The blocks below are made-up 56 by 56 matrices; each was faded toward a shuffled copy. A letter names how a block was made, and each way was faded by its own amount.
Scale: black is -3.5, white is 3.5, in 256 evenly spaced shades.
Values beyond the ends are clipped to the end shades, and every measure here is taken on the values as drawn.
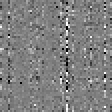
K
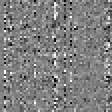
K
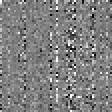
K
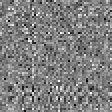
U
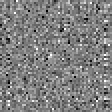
U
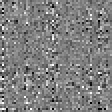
K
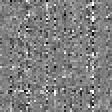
K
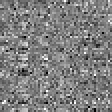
U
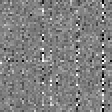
K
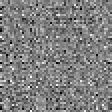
U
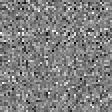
U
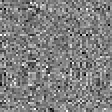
U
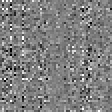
K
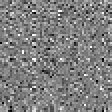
U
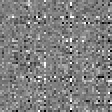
K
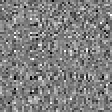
U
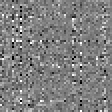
K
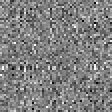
U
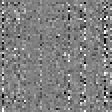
K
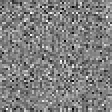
U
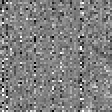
K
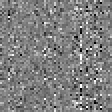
K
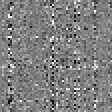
K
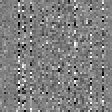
K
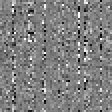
K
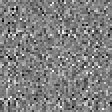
U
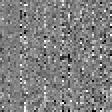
K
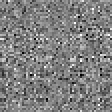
U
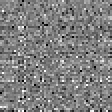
U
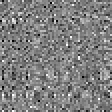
U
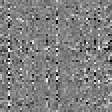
K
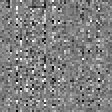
K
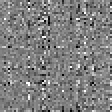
K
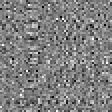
U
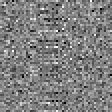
U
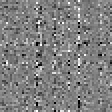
K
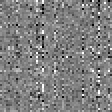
K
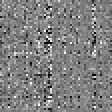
K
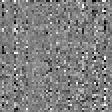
K
